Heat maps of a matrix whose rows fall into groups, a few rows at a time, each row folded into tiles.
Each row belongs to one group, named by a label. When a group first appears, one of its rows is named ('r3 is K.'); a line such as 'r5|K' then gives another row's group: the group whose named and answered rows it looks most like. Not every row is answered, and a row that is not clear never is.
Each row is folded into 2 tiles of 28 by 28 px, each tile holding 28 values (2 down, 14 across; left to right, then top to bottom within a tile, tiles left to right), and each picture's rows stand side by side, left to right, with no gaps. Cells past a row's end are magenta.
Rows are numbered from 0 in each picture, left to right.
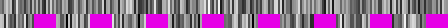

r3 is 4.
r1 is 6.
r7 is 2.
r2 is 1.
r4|2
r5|4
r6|2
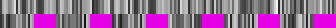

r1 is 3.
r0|3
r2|3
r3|4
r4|2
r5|4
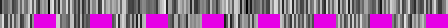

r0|6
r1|4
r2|2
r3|1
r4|2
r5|4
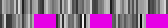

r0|3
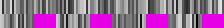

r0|4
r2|3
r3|2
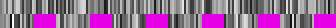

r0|1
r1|6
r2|4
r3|3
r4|2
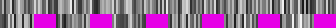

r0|6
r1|3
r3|1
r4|1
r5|2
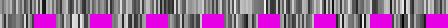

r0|4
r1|6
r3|6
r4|6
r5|4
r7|4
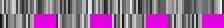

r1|6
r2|1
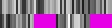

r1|2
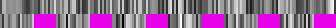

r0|1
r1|1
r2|6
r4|1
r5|2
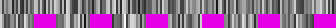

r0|4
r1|2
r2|2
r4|6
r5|4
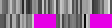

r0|1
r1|3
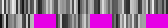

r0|3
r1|3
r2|6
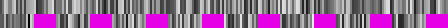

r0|3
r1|6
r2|6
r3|6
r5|1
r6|2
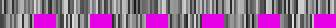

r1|6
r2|2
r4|1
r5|6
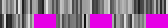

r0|3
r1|3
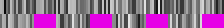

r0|2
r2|4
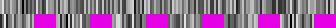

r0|2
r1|4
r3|4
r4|6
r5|6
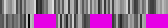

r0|3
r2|3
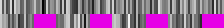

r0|4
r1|2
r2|4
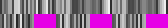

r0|1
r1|2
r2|2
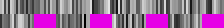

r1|3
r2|6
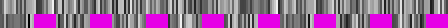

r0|3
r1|1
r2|6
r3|2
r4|2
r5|3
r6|4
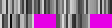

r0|1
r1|1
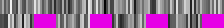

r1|6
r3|1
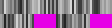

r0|4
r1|3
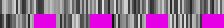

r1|4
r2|3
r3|4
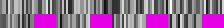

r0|1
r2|6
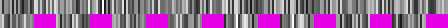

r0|4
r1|4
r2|4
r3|1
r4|2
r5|2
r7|3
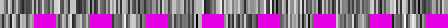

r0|1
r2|2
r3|3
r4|4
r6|4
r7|2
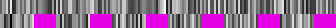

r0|6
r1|4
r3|4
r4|4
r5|2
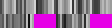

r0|3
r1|3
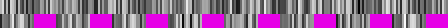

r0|2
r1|1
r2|2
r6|2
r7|2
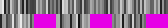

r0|2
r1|6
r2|1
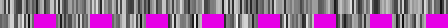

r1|4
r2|2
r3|3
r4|2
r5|3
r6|3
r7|6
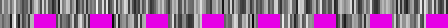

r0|1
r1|4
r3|3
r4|2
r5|6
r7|6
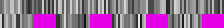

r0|1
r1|1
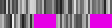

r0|6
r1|6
